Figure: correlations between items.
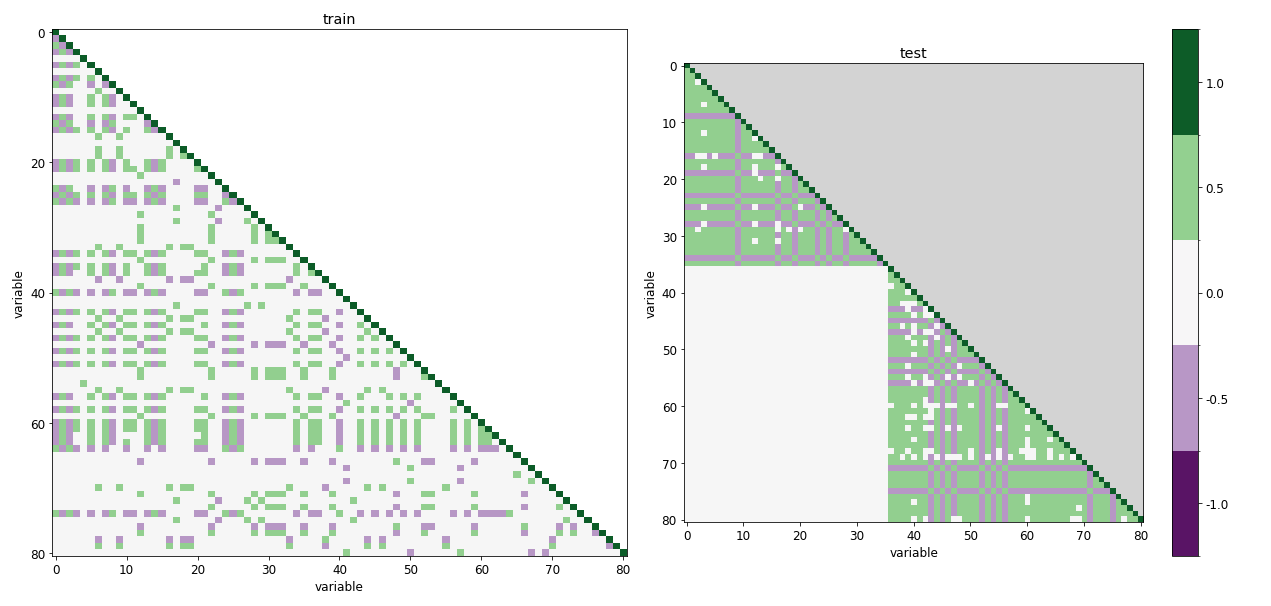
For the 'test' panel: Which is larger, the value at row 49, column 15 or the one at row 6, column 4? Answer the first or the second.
the second
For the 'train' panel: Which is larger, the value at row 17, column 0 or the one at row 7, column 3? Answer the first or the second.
the second
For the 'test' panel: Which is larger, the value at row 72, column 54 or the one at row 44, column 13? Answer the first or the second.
the second
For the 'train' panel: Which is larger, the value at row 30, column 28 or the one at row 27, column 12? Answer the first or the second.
the first
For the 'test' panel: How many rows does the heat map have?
81
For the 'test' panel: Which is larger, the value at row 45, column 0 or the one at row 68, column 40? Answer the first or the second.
the second
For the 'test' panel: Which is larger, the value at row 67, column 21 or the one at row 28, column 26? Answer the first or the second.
the first
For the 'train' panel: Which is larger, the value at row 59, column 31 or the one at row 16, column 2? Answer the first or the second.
the first
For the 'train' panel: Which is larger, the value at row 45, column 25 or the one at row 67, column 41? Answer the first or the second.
the first
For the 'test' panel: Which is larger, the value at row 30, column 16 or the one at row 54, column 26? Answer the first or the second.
the second
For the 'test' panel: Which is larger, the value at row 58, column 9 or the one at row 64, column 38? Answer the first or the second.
the second
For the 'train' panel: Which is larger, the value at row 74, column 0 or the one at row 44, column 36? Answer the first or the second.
the first
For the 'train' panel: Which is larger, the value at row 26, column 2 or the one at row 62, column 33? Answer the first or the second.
the first
